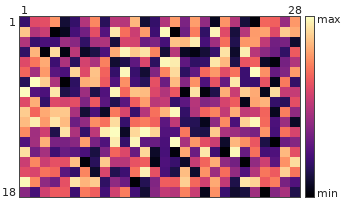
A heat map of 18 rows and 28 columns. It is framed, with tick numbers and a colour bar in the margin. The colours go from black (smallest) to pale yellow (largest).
Average level on the scale: 50%. Slope: none. Grain: fine. Seam: none. Histogram: flat.
